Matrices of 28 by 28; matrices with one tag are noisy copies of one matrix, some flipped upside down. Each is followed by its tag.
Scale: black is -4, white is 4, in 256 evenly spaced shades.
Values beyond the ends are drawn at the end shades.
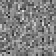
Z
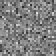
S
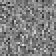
Z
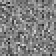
Z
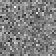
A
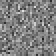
Z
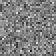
S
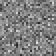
S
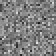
S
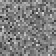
A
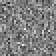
Z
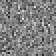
Z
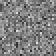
S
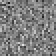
Z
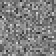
S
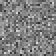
S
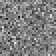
A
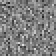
Z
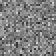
S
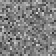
A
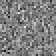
Z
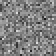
S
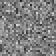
S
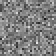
S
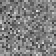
A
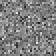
S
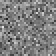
A
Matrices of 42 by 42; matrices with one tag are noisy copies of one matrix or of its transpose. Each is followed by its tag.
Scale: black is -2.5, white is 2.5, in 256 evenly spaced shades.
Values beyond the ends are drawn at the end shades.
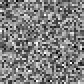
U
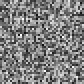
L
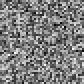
L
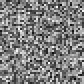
L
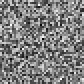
U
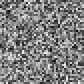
U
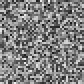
U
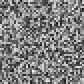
U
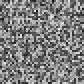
L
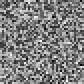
U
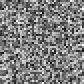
L
